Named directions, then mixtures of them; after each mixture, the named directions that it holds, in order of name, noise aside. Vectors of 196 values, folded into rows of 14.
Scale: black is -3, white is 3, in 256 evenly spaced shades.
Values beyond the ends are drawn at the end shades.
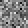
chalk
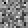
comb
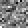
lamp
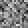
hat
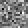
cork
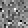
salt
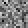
comb, hat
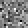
cork, salt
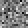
cork, hat, lamp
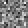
comb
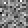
comb, lamp, salt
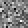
cork, salt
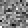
chalk, cork, lamp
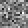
cork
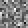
comb, hat, salt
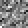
hat, lamp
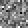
chalk, cork, lamp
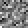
comb, hat, lamp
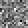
comb, lamp, salt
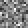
comb, hat, salt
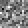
cork, hat, lamp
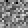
chalk, comb, lamp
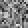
hat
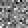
lamp, salt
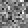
cork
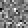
hat, salt
